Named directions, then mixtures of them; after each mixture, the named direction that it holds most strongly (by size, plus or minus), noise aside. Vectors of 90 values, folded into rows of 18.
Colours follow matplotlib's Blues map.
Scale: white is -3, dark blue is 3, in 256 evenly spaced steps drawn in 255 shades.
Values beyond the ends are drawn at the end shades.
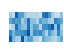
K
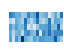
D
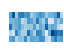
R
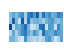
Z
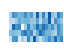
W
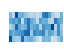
K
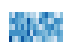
K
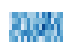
W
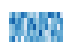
D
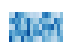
K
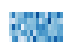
W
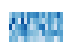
Z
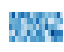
R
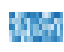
K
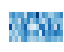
Z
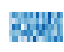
W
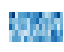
K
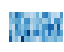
K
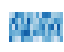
K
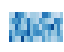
K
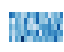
D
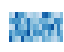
K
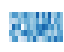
W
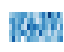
D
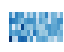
W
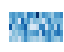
Z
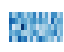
W
